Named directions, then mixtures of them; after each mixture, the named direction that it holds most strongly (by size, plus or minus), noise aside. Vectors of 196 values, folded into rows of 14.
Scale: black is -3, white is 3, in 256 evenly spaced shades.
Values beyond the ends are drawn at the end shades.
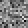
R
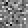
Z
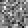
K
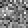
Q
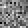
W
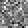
K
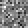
K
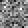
K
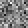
Q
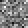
K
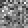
Q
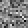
R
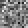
K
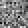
W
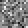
K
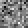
K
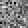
W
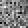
W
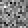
W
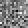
W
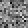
R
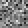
Z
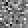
Z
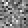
Z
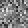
Q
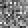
W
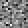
Z
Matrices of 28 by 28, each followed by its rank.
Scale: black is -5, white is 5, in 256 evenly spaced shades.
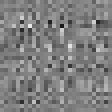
three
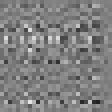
three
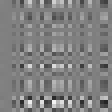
one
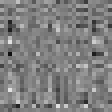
three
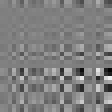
one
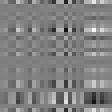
one
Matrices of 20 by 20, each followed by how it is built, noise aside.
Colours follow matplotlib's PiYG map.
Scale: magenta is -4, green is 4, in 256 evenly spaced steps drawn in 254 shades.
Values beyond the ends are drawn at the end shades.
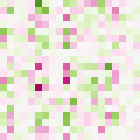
low rank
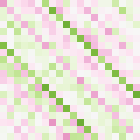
Toeplitz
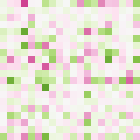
low rank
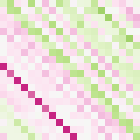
Toeplitz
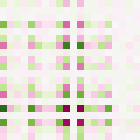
low rank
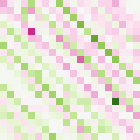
Toeplitz
